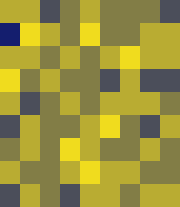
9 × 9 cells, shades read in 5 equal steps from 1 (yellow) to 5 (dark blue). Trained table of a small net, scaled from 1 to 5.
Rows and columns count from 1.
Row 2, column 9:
2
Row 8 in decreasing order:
3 3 3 3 2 2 2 2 1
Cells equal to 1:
7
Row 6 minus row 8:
2 -1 0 1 1 -1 1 1 -1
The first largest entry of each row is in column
3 1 3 6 2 1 1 2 1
